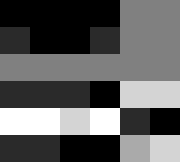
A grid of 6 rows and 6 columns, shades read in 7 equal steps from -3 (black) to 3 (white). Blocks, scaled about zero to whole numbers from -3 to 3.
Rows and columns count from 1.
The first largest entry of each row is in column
5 5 1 5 1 6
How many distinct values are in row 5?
4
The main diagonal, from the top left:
-3 -3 0 -3 -2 2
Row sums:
-12 -10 0 -5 6 -7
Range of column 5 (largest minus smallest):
4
